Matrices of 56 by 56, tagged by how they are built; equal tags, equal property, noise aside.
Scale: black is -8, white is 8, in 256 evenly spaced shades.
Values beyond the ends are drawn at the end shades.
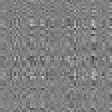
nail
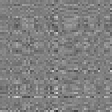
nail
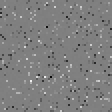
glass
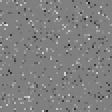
glass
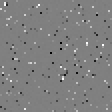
glass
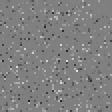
glass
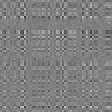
nail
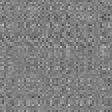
nail
